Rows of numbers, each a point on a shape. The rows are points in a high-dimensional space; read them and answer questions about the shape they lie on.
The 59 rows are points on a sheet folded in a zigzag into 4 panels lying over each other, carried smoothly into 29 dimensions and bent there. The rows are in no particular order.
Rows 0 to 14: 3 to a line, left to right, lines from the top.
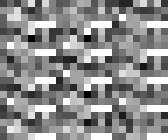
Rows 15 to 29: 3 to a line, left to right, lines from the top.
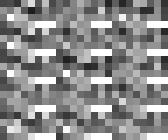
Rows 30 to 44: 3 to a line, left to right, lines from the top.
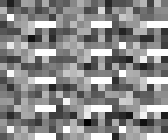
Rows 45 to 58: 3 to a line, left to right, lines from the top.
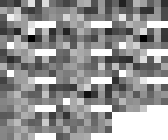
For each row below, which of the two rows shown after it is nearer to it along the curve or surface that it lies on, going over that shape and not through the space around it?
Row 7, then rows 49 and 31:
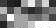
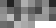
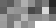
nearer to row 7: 49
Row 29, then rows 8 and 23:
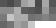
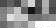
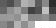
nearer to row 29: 23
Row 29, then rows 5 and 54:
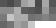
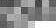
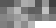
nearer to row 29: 54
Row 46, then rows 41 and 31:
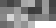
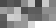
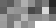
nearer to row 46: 31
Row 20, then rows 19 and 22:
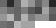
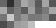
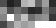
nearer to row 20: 22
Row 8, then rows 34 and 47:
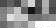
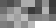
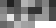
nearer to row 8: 34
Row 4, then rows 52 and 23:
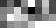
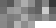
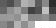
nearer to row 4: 23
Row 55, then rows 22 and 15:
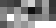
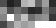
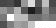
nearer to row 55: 22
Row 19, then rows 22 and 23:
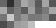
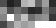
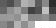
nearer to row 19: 23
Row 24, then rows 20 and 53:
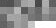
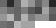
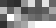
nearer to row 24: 53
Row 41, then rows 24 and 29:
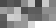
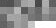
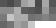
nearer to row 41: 24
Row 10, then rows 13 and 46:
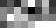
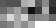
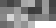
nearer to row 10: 13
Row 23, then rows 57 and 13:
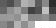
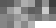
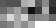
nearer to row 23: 57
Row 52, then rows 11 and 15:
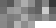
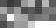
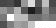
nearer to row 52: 11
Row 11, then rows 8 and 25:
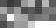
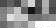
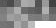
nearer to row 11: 25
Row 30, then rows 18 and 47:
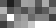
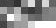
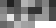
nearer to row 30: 18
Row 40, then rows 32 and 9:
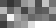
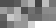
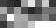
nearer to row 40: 32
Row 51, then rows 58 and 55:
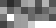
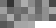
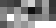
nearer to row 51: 58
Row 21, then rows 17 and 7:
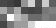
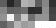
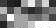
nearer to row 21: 7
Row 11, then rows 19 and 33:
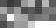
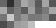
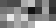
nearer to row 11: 19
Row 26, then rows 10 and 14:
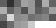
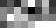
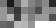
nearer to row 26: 14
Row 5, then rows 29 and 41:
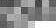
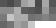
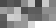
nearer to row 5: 41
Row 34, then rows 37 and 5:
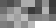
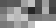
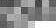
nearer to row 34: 37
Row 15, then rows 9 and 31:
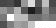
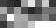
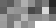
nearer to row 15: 9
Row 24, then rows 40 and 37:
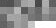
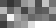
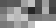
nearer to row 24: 40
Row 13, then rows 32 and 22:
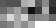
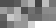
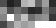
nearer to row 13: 22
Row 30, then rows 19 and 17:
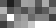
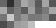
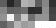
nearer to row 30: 19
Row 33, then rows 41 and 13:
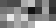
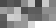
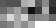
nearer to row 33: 13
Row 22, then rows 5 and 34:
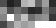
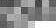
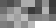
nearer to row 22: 34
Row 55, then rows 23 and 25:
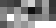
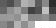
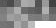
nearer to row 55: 23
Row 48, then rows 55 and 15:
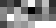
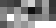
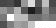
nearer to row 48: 55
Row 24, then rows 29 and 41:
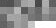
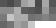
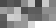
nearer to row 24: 41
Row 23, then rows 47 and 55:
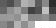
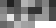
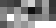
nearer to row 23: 55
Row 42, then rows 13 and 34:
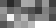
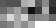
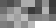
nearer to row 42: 34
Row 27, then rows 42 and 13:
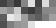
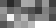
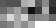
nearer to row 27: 42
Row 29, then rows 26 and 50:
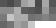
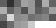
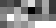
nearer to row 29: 26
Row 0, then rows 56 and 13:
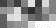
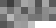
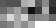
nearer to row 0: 56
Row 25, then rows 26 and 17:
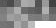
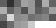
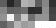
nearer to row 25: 26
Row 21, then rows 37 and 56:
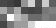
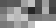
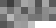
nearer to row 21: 56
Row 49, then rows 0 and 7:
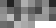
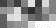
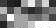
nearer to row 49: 7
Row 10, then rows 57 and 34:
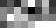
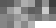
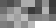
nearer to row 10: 34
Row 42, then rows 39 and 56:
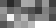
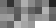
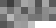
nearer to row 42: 39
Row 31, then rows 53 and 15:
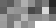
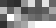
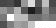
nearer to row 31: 15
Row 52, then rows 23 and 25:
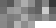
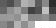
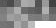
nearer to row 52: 25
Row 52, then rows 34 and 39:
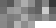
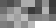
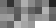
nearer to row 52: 39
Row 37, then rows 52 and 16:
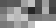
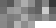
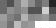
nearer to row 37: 16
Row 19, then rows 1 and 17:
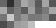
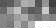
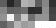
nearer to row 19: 1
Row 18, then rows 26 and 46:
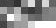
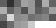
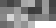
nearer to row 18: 26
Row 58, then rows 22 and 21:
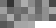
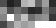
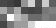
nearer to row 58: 21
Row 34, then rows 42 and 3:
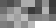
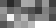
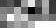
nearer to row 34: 42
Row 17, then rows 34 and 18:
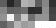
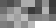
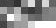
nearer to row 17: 34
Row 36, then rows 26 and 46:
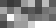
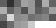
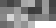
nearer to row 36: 26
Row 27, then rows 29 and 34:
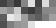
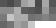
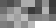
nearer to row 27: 29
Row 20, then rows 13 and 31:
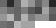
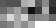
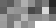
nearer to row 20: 31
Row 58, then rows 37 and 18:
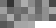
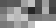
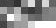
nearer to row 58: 18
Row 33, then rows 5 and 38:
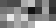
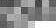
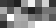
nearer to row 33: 38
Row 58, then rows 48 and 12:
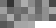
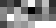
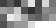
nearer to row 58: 12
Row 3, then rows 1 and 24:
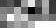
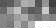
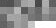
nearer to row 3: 1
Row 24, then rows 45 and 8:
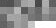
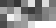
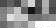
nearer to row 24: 45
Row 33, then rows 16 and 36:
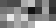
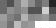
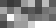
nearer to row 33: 16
